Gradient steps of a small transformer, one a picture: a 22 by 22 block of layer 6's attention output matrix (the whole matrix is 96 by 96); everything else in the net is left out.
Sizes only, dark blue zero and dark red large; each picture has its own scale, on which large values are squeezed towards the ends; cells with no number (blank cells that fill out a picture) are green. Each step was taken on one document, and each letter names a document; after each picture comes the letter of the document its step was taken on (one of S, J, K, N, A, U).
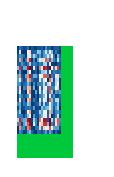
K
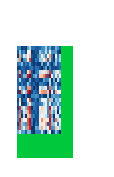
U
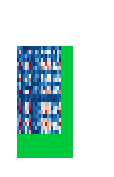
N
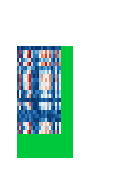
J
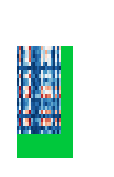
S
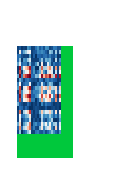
S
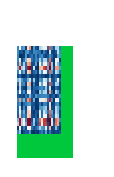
K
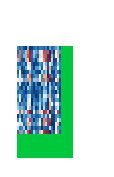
K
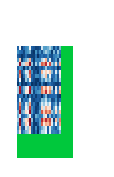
N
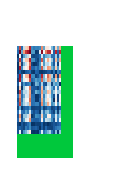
S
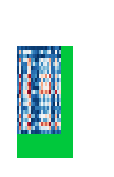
J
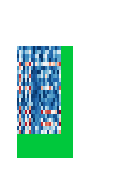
N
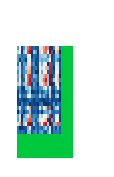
K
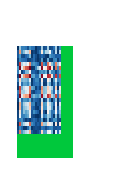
S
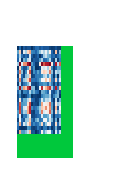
S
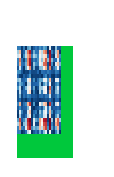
K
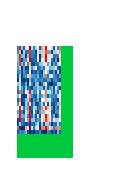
N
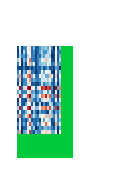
J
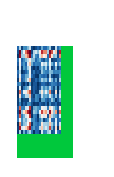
U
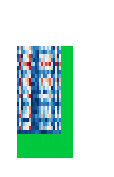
S
